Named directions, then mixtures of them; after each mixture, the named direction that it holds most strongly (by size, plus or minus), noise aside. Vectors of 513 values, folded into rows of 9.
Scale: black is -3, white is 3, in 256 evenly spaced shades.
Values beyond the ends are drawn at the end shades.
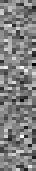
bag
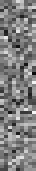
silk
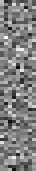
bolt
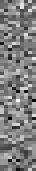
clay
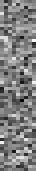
bag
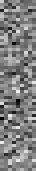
clay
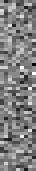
bag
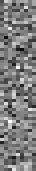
bolt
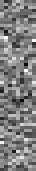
silk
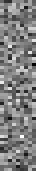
clay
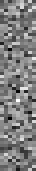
clay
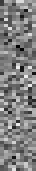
bolt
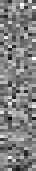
clay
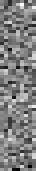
bag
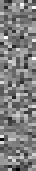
bolt
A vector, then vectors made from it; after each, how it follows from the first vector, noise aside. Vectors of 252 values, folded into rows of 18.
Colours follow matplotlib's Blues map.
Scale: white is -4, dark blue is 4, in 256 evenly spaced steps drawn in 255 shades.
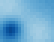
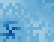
partly zeroed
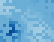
partly zeroed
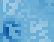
partly zeroed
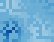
partly zeroed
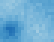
shrunk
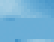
partly zeroed
